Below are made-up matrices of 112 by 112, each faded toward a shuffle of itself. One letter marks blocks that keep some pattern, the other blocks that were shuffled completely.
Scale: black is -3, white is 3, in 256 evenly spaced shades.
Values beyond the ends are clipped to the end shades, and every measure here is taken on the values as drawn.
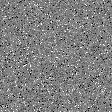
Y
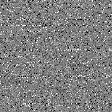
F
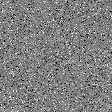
Y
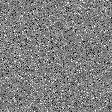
Y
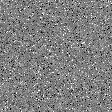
Y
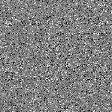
F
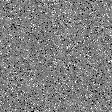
Y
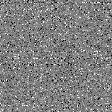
F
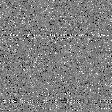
F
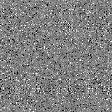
F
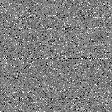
F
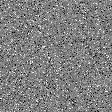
Y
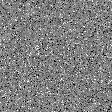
Y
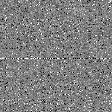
F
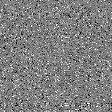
F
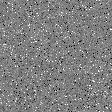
Y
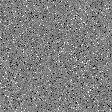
Y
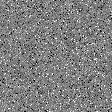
Y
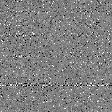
F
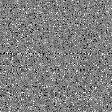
F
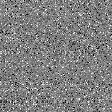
F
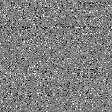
F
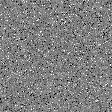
Y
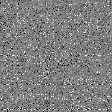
F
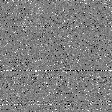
F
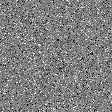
Y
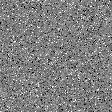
Y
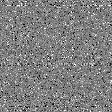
F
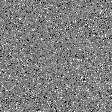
Y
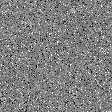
Y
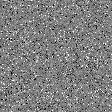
Y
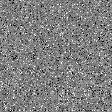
F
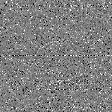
F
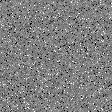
Y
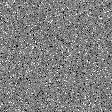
Y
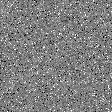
Y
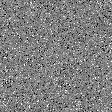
Y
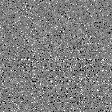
F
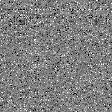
F
